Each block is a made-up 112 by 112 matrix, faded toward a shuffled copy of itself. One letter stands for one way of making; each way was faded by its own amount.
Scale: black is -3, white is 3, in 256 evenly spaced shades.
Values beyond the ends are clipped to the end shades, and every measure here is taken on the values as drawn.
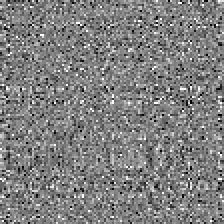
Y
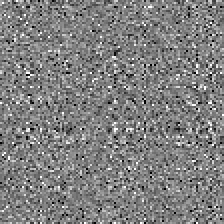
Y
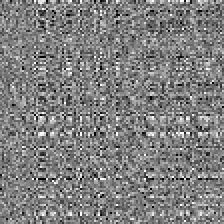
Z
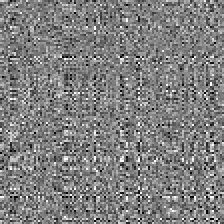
Z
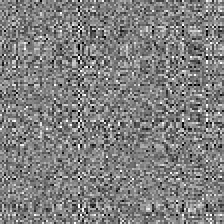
Z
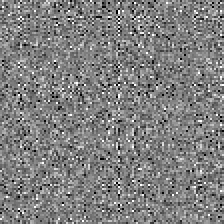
Y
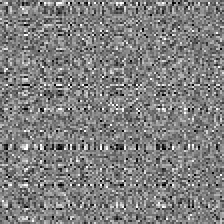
Z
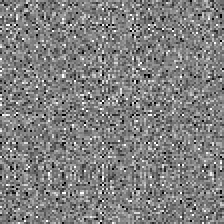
Y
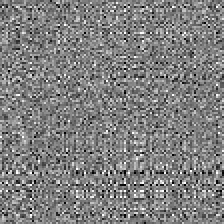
Z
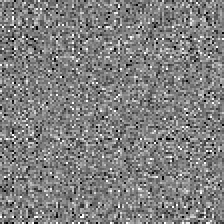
Y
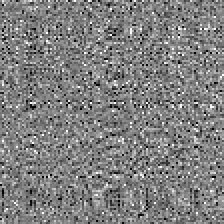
Y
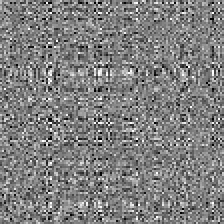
Z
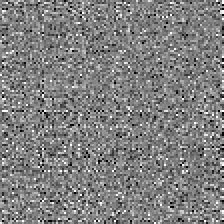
Y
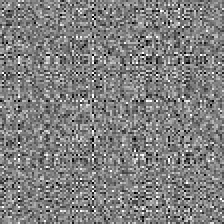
Z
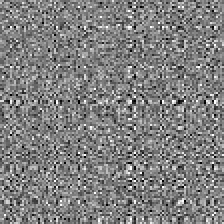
Z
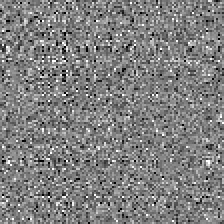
Y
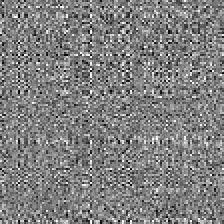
Z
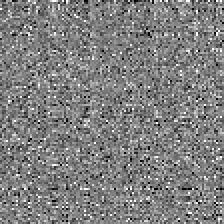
Y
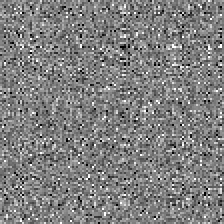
Y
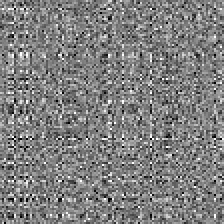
Z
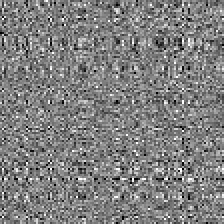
Z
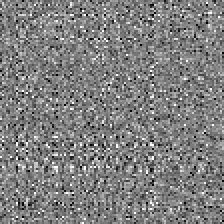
Y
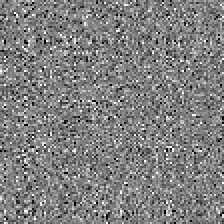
Y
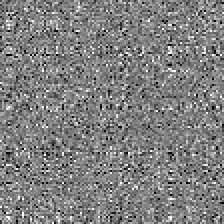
Y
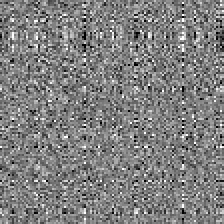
Z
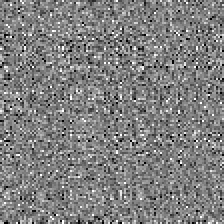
Y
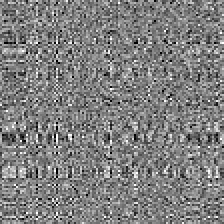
Z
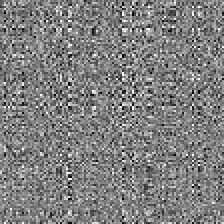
Z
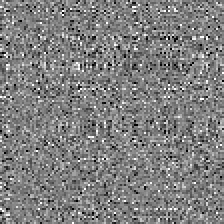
Y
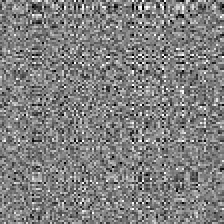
Z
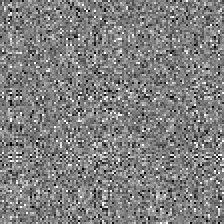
Y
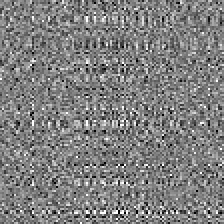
Z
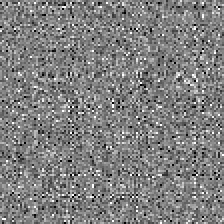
Y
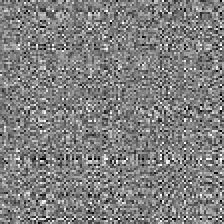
Z
